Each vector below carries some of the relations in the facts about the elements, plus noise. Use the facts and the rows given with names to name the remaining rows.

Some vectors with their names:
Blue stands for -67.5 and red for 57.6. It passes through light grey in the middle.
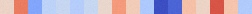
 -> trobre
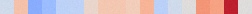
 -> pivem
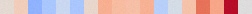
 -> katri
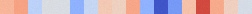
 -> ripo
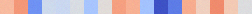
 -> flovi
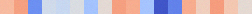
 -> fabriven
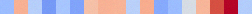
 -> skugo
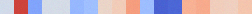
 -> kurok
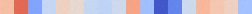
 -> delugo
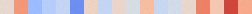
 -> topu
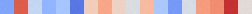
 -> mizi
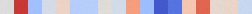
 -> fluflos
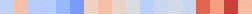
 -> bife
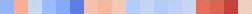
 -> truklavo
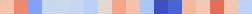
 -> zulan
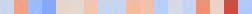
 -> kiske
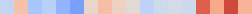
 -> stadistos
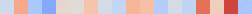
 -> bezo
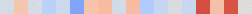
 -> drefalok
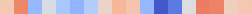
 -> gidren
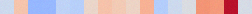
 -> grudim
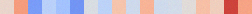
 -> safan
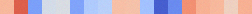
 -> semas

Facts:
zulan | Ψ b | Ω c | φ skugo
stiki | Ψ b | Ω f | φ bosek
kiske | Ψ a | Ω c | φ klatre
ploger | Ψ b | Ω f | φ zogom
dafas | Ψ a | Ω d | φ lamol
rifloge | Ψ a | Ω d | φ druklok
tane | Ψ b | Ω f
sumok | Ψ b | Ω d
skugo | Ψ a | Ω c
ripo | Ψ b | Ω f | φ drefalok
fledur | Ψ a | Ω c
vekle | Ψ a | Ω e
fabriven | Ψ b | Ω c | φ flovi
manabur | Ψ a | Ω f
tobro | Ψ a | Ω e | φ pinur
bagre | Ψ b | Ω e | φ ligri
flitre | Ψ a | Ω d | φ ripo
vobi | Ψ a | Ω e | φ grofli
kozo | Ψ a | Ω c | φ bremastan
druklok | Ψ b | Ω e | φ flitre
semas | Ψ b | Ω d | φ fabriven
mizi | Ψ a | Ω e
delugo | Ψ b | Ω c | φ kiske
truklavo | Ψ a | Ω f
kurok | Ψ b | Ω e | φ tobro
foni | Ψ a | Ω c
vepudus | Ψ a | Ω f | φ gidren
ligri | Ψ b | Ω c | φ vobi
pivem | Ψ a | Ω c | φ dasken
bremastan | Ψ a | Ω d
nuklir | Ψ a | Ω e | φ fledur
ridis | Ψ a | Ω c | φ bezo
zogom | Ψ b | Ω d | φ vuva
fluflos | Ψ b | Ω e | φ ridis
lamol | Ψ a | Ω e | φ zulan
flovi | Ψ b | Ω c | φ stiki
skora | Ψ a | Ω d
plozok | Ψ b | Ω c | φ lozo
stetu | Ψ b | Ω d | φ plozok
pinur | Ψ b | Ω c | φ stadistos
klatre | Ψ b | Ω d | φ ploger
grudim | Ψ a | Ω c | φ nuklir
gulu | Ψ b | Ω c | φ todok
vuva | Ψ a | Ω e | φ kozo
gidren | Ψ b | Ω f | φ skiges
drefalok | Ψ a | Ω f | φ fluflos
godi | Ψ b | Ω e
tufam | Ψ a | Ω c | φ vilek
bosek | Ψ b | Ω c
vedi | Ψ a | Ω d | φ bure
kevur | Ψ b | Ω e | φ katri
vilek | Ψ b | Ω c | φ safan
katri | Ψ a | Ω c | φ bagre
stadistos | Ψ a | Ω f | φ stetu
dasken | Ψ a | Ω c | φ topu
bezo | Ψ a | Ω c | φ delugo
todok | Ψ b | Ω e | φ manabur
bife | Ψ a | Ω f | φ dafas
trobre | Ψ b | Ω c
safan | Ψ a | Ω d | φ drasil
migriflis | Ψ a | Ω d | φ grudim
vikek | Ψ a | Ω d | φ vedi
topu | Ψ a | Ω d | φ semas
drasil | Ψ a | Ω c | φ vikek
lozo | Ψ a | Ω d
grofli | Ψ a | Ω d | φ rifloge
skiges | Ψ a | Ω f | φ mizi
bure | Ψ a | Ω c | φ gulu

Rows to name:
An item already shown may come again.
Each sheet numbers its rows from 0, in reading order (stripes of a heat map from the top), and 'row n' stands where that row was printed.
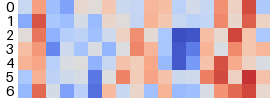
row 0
kiske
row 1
vuva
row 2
bosek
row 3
gulu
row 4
ripo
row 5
vobi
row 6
bremastan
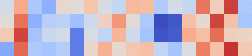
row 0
bezo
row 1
bosek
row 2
sumok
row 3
nuklir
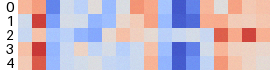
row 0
vilek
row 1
kurok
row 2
stadistos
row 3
zogom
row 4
ploger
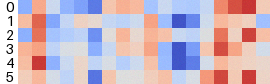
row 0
manabur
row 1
delugo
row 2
lamol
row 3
ripo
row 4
zogom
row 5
flitre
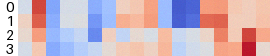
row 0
kevur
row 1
bagre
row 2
topu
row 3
tufam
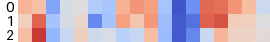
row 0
ligri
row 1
druklok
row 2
klatre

